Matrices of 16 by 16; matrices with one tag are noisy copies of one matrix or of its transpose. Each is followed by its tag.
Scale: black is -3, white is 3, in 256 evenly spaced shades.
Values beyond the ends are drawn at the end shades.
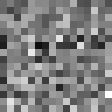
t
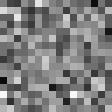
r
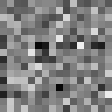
t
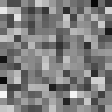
r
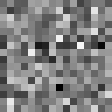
t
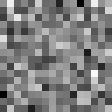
r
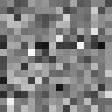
t
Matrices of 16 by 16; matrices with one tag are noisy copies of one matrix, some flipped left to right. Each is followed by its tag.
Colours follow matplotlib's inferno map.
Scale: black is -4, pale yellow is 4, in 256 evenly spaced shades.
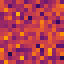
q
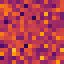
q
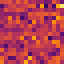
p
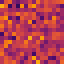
p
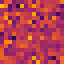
p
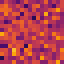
q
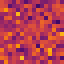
q
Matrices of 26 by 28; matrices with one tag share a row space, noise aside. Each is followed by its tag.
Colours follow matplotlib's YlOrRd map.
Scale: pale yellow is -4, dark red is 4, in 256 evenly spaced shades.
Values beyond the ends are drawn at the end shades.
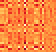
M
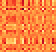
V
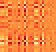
M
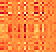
M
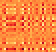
V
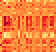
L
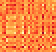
V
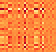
M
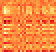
L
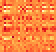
L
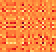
V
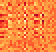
M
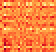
L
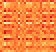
L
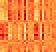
M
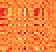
M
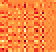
M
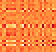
V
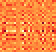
V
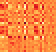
M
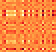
V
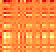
L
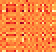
V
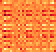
L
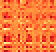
L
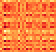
L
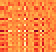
M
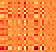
M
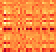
L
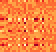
M
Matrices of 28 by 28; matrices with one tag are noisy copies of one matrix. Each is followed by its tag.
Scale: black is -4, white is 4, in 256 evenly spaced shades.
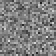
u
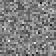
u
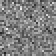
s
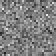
s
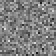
u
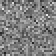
s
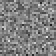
u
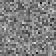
u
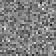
u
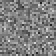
u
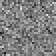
s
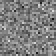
u
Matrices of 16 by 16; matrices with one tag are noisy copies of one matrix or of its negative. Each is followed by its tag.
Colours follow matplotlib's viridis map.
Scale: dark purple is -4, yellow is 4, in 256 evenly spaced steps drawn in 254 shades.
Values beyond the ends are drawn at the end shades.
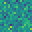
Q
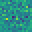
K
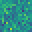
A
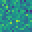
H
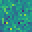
A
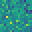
H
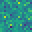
Q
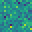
Q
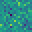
Q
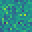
A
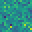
Q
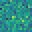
K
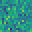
A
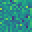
K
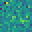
K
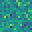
Q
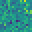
H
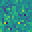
A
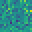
H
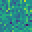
H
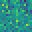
H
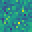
A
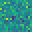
K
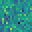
A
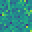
H
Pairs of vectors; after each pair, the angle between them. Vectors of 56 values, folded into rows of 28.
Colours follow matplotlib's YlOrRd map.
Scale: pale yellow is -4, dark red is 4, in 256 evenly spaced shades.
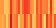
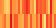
nearly parallel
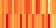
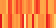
partly aligned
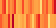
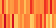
partly aligned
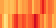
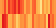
partly opposed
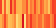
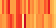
nearly opposite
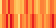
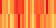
nearly opposite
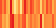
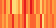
nearly parallel
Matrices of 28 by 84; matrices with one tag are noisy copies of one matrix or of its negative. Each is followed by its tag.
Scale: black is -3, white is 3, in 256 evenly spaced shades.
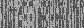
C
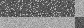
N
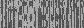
C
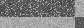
N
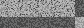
N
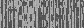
C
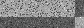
N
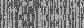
C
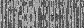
C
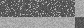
N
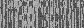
C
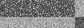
N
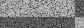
N
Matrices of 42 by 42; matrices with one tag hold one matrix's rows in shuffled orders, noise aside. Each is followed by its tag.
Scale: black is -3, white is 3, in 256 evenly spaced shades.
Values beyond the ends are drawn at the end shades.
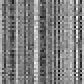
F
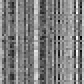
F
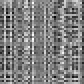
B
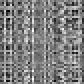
B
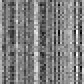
F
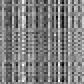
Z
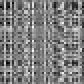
B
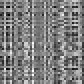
B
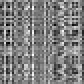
B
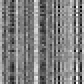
F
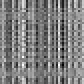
Z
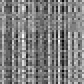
Z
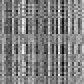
Z
